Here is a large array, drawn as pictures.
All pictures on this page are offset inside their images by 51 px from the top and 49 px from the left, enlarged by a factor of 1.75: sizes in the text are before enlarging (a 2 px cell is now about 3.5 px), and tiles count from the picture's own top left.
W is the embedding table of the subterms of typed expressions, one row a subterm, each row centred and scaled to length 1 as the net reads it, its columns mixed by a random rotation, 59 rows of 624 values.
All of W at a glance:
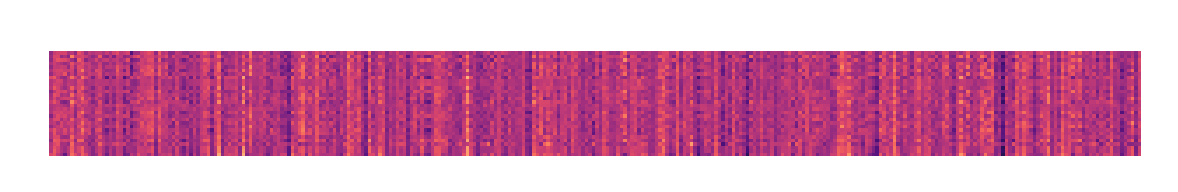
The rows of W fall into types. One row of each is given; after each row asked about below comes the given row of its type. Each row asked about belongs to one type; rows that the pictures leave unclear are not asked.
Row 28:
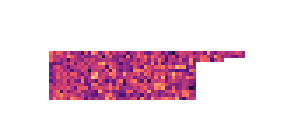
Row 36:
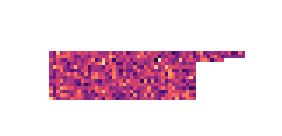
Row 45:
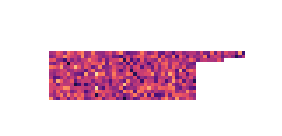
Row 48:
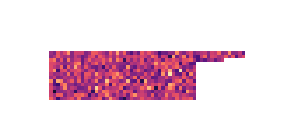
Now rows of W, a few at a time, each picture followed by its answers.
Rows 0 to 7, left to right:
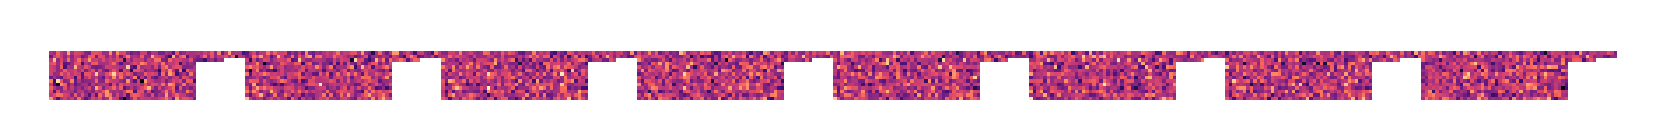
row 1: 36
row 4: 36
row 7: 28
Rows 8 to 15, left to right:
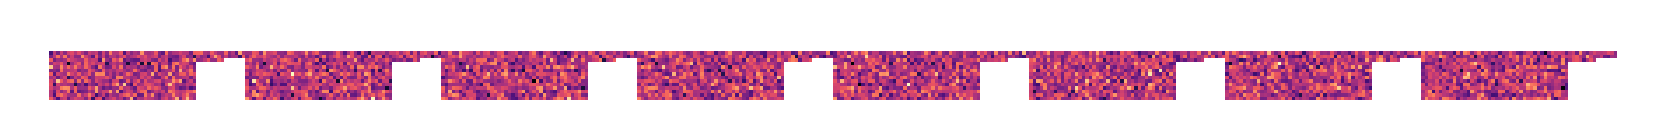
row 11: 45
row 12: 45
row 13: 48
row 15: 28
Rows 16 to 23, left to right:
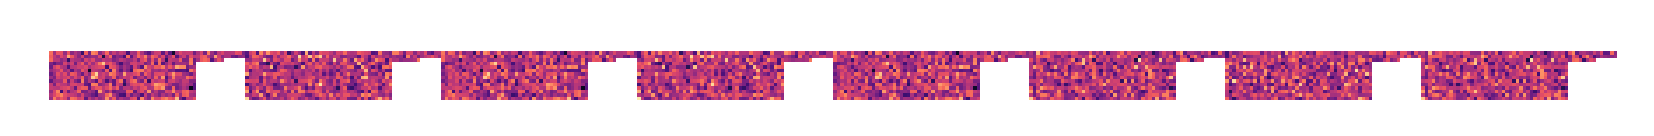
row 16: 28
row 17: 36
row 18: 28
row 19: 36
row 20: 28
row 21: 36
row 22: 48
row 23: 36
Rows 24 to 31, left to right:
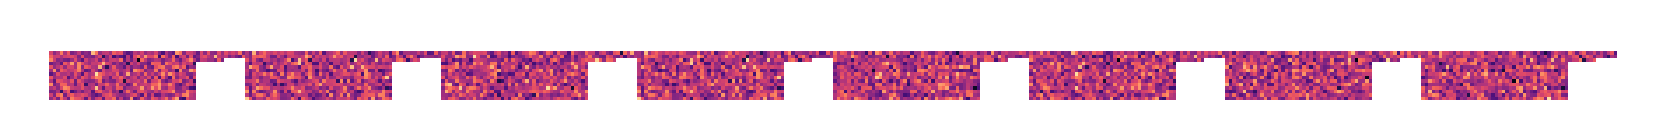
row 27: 36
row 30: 48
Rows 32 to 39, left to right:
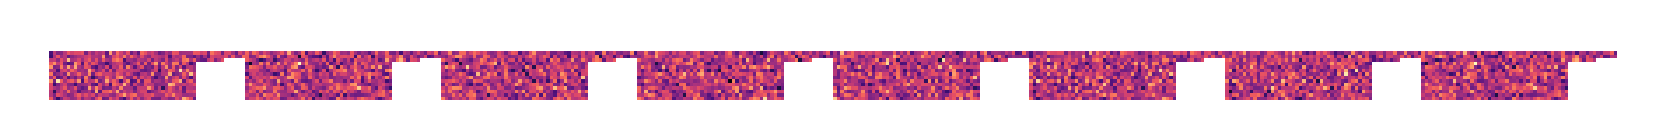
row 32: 48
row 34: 45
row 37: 48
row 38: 48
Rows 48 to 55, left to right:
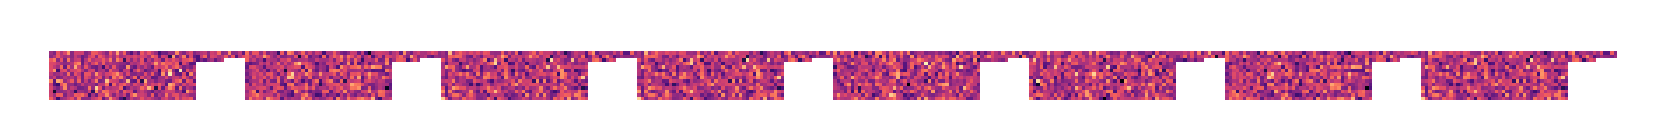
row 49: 28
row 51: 36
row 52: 28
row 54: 28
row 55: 36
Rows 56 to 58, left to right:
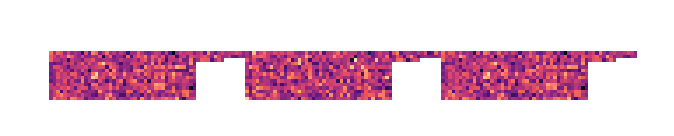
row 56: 28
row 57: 36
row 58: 28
